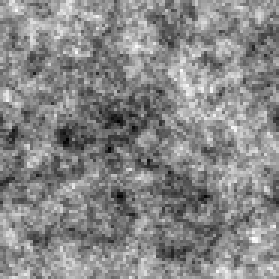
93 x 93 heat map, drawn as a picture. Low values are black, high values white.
Histogram: bell-shaped. Grain: blotchy. Mirror symmetry: none. Slope: none. Ninth with the lowest average: centre. Stripes: none.
